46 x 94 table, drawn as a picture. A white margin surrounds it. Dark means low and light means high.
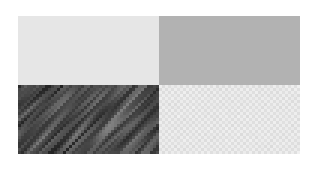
The table splits into 2 rows of 2 panels. Panel 1,1: very high, flat. Panel 1,2: high, flat. Panel 2,1: low, slanting up to the right. Panel 2,2: very high, checkered, faint in contrast.
